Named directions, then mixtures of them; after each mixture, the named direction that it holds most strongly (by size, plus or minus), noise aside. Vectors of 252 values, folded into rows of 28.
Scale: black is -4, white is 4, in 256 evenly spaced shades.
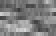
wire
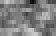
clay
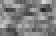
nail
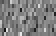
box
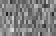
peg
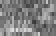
peg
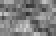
wire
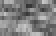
nail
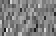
box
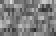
nail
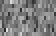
box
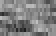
wire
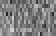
peg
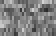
nail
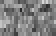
nail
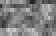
clay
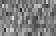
peg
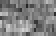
wire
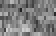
box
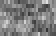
nail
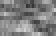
wire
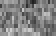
clay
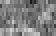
clay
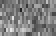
peg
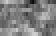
clay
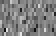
box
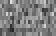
peg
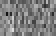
peg
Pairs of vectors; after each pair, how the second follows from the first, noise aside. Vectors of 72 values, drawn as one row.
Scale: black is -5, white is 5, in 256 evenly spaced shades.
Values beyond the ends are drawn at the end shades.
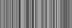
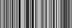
scaled up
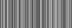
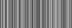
copied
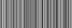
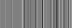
partly zeroed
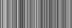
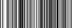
scaled up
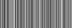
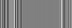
partly zeroed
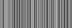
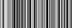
scaled up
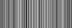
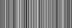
copied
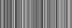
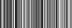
scaled up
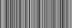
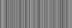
shrunk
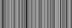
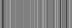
partly zeroed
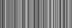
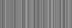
shrunk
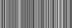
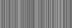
shrunk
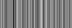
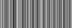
copied
